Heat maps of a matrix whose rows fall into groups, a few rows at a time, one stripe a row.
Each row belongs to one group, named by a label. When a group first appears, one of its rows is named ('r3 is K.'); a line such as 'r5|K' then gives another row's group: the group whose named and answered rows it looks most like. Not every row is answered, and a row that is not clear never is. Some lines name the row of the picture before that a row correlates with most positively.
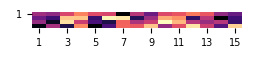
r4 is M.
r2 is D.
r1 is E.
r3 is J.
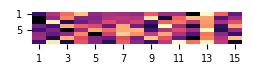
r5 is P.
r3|P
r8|P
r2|M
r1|D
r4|D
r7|D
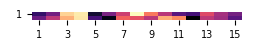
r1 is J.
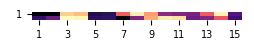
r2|J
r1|J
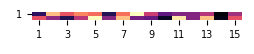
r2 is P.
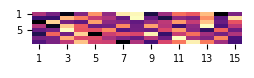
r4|D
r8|E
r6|M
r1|P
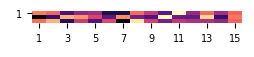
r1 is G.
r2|D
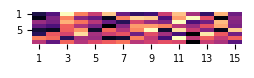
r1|E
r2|M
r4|J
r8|D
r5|M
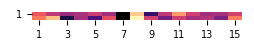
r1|G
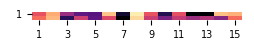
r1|G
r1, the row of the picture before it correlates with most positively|2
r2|G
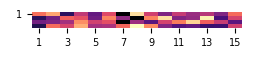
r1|G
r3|E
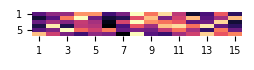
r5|E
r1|J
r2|M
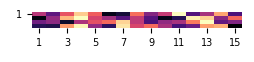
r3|P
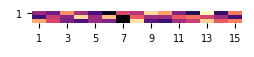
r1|D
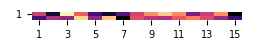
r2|E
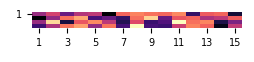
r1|J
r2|M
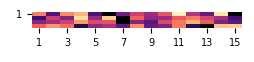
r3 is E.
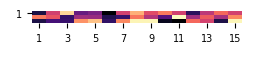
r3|M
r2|G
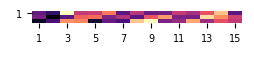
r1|E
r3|M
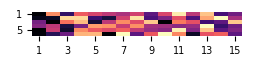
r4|P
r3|M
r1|P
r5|P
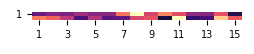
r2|G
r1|J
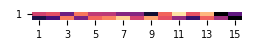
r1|P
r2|D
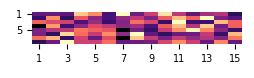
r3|G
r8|E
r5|E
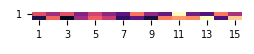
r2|P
